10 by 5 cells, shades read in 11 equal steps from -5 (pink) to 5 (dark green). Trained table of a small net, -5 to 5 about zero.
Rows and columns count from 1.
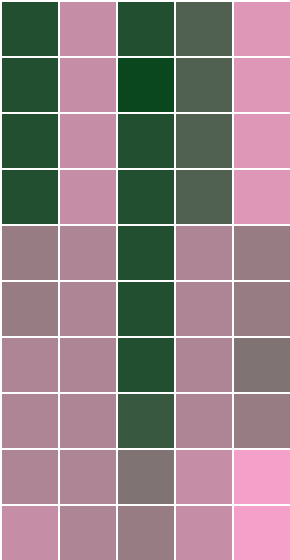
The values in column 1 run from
-3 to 4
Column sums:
5 -24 31 -6 -29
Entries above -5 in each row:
5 5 5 5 5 5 5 5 4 4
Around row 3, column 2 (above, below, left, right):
-3 -3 4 4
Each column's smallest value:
-3 -3 -1 -3 -5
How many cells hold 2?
4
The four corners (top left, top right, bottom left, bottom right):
4 -4 -3 -5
